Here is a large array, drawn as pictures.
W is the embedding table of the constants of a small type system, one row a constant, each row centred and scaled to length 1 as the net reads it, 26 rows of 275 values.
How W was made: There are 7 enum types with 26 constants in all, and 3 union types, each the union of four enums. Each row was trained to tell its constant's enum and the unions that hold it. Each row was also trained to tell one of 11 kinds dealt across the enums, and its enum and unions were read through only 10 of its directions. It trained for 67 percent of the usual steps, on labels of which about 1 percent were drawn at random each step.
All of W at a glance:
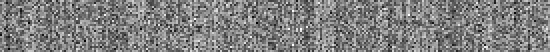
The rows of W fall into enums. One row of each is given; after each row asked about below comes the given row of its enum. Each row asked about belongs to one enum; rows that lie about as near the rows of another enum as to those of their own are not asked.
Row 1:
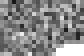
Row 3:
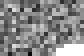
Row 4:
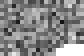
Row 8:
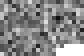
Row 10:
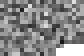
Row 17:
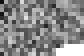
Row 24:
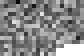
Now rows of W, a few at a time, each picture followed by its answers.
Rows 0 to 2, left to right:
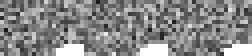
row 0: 4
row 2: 17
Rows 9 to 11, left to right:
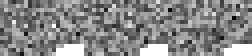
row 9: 1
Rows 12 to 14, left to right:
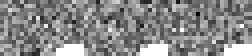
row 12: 10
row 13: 8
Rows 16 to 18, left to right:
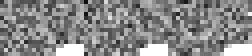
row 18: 1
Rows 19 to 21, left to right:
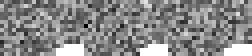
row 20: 17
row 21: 4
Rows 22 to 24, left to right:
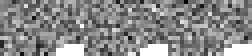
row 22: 24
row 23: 10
